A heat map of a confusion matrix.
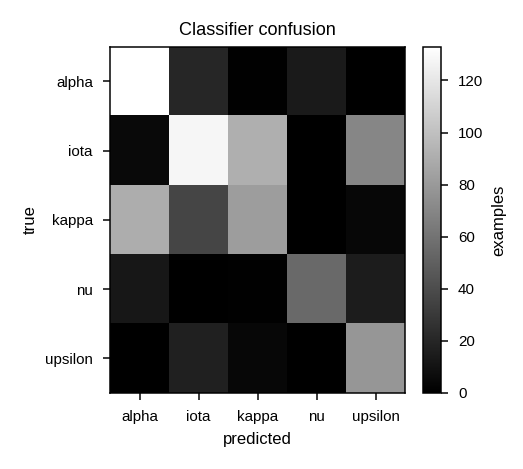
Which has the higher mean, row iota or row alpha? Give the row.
iota
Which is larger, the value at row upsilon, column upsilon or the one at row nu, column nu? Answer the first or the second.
the first
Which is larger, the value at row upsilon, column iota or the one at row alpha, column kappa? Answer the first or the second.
the first
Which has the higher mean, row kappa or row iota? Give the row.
iota
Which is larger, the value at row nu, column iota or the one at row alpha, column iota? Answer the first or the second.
the second
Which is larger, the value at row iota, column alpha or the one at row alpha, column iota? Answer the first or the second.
the second
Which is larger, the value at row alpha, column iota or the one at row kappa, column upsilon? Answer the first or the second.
the first
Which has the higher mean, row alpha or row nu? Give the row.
alpha
